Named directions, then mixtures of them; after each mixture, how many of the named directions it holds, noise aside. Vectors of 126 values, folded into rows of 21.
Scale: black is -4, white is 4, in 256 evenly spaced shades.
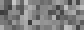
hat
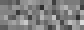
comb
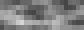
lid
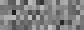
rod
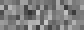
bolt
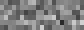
three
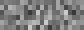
one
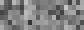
one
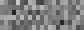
one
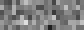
three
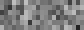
one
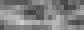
one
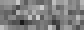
three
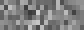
one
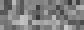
two
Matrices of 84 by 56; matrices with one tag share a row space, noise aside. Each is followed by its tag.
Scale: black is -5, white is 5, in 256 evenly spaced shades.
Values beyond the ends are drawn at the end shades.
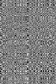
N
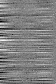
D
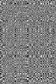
N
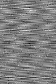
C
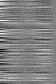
D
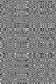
N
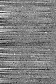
D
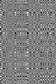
N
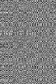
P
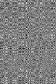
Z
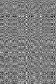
Z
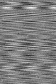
C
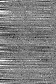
D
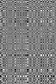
N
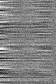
D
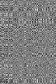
P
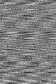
C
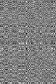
Z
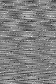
C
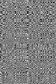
N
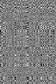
N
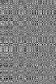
P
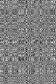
Z
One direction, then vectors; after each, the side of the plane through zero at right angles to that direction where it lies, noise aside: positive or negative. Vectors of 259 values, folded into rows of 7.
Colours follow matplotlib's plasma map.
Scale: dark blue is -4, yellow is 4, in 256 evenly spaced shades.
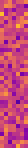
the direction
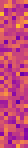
positive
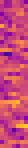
negative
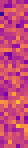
negative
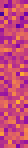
negative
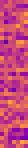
positive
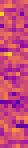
positive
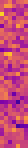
positive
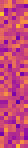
positive
